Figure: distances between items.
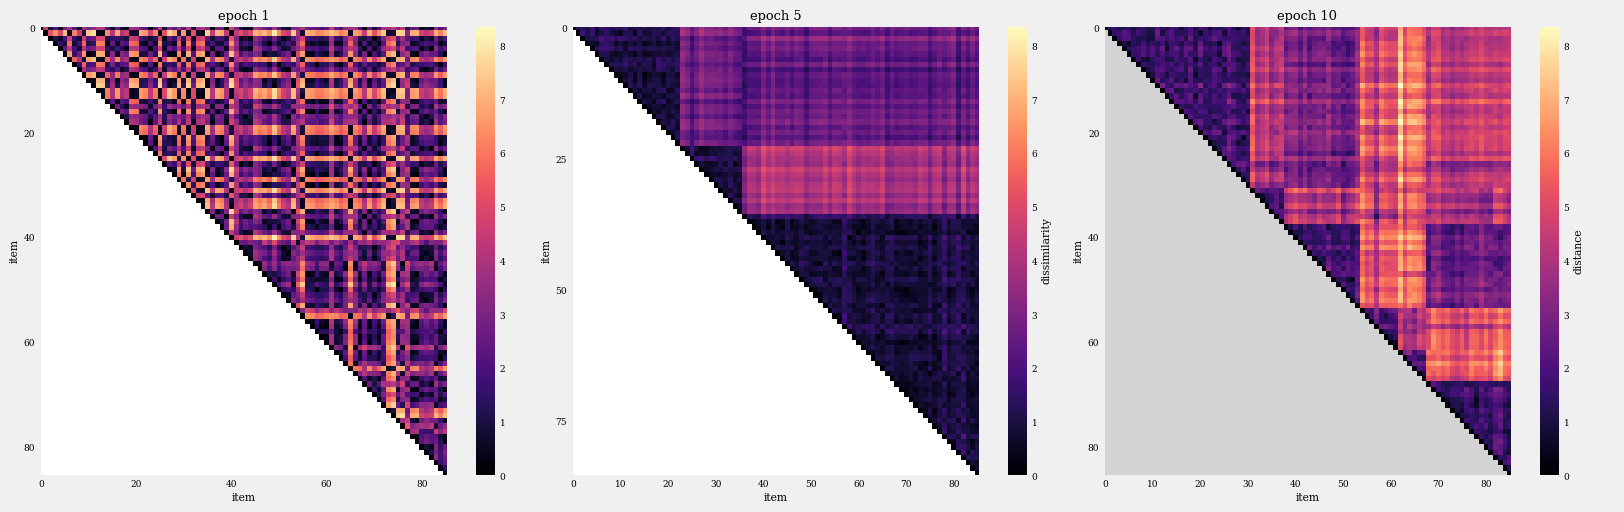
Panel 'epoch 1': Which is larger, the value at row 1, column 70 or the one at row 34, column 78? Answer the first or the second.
the second
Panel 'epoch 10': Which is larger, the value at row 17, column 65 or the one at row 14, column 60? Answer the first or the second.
the first
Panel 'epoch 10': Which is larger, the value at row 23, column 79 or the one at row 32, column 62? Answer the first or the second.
the second
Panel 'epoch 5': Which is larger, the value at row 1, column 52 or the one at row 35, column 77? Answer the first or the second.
the second
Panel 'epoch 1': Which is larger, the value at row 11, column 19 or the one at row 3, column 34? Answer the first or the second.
the first
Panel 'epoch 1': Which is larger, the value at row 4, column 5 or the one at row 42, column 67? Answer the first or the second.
the first
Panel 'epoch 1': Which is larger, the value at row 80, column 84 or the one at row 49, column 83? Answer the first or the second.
the second
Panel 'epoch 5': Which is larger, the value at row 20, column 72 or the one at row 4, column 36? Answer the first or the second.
the first
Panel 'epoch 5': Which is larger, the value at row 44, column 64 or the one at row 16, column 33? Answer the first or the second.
the second
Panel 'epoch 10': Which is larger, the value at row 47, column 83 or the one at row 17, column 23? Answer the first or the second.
the first
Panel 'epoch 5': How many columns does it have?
86
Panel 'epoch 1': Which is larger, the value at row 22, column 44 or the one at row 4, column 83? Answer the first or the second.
the second
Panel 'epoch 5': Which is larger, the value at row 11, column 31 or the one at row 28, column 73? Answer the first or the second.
the second
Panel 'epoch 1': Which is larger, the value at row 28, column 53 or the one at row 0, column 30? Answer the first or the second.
the second
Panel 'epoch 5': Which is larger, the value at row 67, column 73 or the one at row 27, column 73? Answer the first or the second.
the second
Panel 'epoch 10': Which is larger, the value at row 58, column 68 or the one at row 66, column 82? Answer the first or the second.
the second
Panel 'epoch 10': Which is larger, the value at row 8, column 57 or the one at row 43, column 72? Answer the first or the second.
the first
